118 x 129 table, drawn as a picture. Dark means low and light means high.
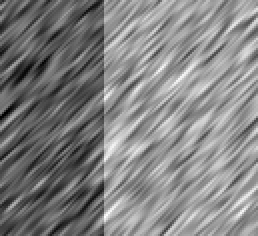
A vertical seam about 40% of the way across splits the table, and the right part is higher. Overall the values sit about 50% of the way up the scale. Streaks slant up to the right.
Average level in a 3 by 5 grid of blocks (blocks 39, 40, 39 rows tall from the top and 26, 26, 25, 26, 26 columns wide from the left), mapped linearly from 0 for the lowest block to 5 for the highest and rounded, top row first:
00555 | 00555 | 00555
